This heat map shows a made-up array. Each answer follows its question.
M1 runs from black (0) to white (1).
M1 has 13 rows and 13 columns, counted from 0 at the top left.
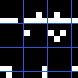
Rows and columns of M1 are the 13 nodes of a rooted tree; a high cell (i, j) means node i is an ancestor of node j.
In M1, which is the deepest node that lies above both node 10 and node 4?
5
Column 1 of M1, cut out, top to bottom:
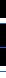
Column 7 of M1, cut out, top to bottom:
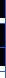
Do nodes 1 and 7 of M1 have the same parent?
yes
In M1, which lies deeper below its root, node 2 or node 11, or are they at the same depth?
the same depth
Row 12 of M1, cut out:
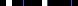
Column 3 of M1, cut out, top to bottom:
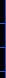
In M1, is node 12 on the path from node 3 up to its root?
no
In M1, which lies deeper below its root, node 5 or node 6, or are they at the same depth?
node 6
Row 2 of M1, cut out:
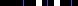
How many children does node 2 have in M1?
1
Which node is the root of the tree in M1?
3
